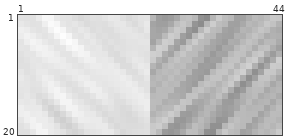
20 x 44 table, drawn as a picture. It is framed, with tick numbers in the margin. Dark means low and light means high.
It is made of 1 by 2 panels. Panel 1,1: very high, slanting down to the right, faint in contrast. Panel 1,2: high, slanting up to the right.
